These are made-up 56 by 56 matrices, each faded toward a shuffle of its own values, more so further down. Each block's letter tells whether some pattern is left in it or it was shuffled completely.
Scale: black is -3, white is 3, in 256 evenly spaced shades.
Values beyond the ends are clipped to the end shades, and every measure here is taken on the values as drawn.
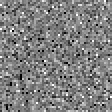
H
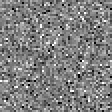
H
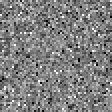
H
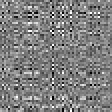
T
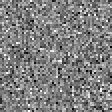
H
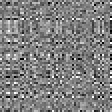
T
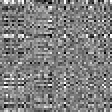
T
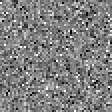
H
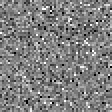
H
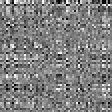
T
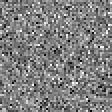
H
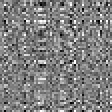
T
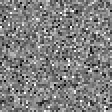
H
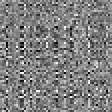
T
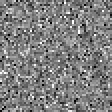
H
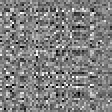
T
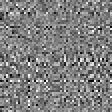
T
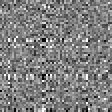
T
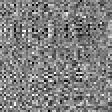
T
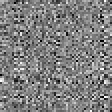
T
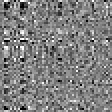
T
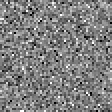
H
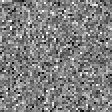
H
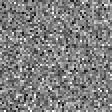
H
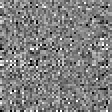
T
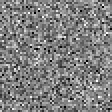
H
